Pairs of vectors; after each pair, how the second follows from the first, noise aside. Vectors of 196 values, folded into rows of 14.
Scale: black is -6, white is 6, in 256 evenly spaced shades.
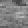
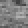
copied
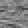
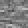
negated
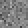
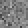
copied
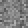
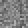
copied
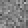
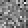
scaled up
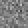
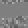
partly zeroed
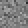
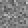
negated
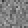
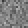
copied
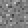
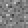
copied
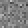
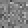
negated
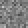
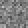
copied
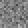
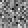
scaled up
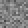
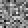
scaled up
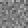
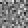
scaled up
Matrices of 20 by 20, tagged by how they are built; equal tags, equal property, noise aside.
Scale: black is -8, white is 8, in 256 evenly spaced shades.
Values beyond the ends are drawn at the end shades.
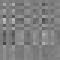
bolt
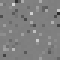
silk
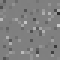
silk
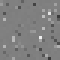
silk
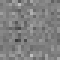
bolt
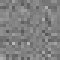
bolt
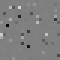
silk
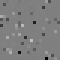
silk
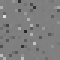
silk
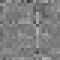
bolt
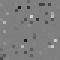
silk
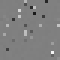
silk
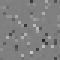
silk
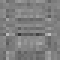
bolt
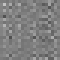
bolt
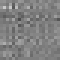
bolt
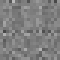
bolt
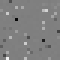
silk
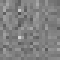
bolt
